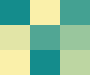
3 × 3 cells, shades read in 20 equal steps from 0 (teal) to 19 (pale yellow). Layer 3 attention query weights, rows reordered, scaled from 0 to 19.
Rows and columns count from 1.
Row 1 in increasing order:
0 4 19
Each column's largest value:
19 19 14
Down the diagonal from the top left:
0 5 14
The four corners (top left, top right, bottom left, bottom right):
0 4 19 14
